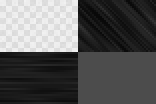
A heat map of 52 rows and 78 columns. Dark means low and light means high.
The table splits into 2 rows of 2 panels. Panel 1,1: very high, checkered, faint in contrast. Panel 1,2: very low, slanting down to the right, faint in contrast. Panel 2,1: very low, streaked across, faint in contrast. Panel 2,2: low, flat.
